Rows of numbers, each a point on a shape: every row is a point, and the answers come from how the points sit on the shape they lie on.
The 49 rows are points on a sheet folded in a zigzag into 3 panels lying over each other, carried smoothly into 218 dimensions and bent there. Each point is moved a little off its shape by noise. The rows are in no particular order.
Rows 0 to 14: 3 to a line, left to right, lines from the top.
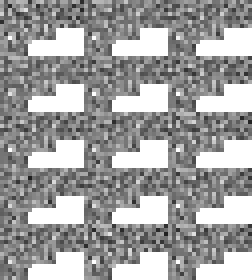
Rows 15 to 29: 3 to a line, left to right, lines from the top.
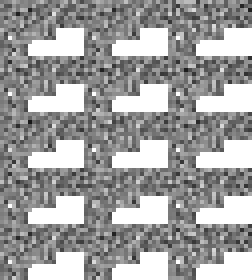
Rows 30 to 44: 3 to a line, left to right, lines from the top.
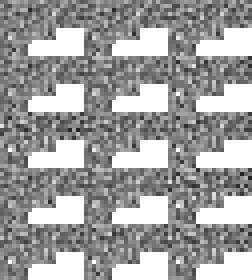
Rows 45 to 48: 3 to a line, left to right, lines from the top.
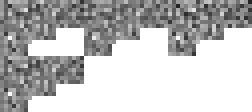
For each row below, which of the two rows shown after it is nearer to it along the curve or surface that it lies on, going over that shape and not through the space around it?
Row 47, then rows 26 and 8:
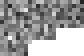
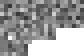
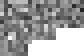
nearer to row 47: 8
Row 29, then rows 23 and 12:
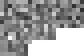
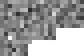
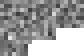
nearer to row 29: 23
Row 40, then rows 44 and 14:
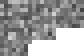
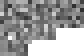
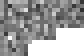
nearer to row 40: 14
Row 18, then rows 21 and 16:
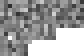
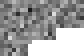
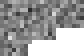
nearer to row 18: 16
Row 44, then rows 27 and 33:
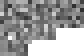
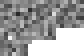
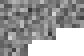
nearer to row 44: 33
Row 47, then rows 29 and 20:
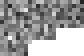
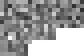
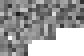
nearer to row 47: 29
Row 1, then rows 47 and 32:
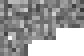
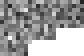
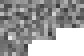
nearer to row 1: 47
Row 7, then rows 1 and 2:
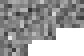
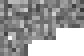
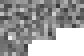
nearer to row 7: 2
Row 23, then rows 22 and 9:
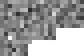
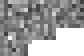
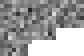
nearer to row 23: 9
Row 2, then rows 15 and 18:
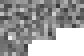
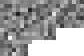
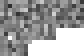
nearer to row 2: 15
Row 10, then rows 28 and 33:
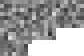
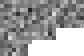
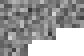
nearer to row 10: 28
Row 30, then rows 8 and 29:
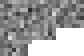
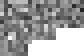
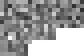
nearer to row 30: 29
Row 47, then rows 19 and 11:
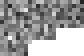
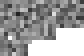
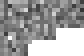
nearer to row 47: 11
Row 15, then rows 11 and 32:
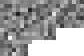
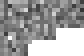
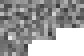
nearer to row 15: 32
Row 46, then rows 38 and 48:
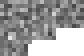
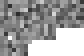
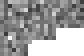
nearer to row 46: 38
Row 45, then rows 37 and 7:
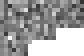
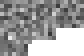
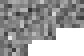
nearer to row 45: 7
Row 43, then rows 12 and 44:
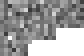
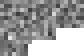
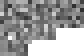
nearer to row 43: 44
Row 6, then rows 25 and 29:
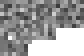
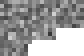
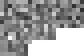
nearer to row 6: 25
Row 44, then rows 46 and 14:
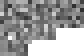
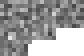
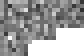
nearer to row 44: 46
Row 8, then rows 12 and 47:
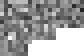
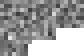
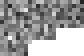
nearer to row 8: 47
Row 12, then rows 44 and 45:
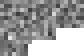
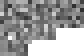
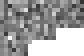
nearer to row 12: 44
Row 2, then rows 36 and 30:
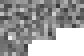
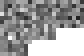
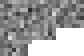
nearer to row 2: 36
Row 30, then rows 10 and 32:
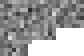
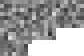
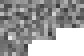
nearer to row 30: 10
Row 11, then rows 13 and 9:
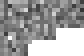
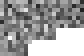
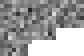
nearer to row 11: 13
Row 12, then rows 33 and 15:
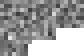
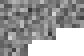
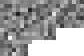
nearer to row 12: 15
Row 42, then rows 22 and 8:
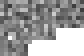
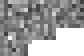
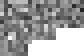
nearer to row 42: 8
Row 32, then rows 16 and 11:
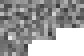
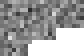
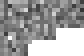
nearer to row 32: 16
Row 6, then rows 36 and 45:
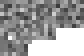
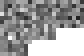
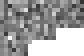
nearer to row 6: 36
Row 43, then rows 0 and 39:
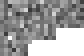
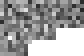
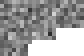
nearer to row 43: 0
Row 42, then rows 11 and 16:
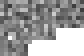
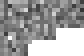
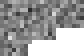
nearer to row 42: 16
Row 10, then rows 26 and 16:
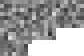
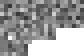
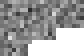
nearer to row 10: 26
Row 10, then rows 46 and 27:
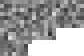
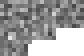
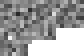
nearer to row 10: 27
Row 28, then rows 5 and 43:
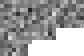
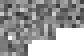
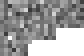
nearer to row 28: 5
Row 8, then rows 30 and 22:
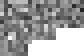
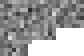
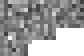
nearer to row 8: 22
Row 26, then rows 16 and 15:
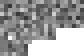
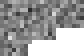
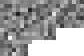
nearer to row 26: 15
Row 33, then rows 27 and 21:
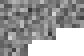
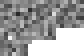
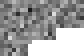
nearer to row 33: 21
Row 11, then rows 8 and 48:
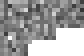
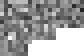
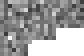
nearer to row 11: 48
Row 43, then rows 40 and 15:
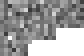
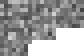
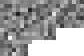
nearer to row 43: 40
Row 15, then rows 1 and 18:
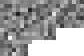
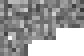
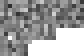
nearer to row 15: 18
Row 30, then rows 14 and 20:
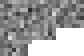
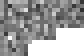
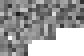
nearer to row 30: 20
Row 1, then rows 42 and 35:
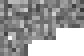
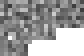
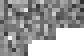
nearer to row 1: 35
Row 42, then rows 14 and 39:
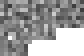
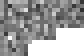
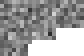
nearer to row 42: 39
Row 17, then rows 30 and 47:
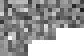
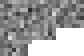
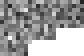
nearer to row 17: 47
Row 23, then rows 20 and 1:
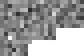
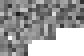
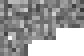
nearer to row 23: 20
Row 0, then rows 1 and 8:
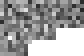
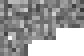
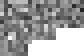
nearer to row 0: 8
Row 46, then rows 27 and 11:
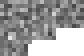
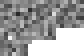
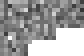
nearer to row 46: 27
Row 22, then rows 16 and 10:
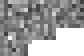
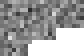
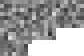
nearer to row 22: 16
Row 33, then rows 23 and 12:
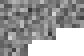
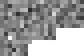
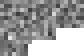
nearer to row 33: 23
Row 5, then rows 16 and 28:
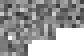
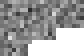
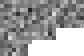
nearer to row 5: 28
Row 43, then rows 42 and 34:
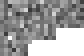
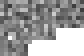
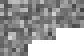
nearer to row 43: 34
